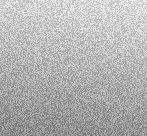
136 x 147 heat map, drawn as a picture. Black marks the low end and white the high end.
Stripes: none. Average level on the scale: 70%. Grain: fine. Slope: up to the top. Odd rows or columns: none.
